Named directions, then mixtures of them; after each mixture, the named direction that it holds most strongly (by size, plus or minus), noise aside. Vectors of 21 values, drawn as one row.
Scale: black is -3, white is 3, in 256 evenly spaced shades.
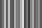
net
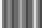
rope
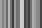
net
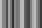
rope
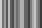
rope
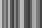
rope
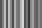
net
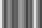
rope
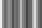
rope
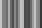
rope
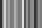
net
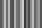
net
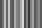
net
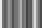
rope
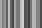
net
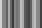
rope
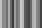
rope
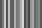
net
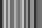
net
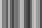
rope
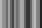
rope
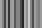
net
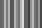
net
